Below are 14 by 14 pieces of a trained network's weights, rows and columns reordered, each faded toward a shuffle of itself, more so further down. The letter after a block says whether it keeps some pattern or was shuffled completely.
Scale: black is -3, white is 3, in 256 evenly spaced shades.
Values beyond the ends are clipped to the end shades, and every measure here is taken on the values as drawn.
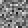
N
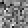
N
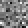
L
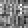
L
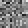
L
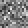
N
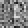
L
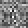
L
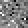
N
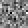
N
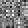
L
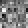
L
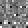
L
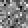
N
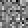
L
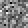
N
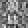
L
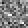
N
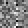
L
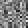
L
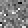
N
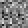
L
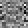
L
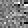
L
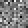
N
